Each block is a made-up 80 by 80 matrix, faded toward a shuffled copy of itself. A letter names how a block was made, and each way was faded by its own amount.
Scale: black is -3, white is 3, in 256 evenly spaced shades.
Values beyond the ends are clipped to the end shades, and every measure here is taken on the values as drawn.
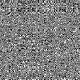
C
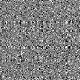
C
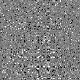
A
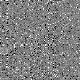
A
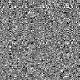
C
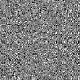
C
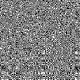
C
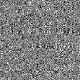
C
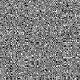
C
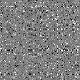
A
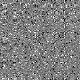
A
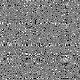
A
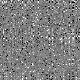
A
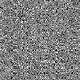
C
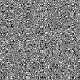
C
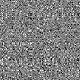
C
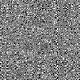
C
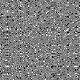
A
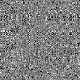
C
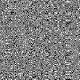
C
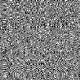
C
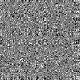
C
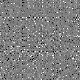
A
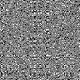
C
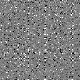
A
